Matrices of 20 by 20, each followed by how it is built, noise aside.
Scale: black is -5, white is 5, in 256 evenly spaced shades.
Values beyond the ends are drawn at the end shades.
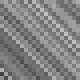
Toeplitz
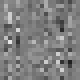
uneven columns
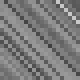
Toeplitz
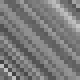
Toeplitz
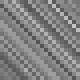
Toeplitz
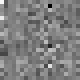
uneven columns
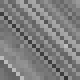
Toeplitz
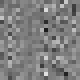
uneven columns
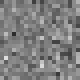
uneven columns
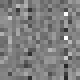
uneven columns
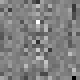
uneven columns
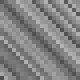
Toeplitz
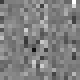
uneven columns
